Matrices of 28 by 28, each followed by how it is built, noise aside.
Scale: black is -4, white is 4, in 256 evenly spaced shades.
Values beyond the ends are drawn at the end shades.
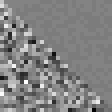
lower triangular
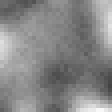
smooth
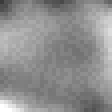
smooth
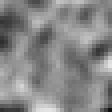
smooth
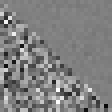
lower triangular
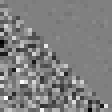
lower triangular
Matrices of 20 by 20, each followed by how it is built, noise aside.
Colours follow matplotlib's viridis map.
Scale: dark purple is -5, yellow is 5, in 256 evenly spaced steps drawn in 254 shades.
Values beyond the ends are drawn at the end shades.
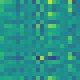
low rank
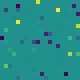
sparse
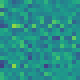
low rank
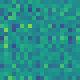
low rank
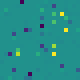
sparse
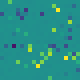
sparse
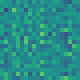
low rank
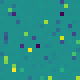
sparse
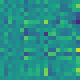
low rank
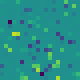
sparse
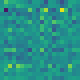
low rank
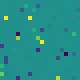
sparse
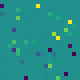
sparse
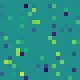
sparse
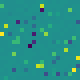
sparse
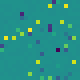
sparse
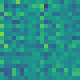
low rank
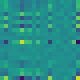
low rank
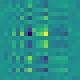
low rank
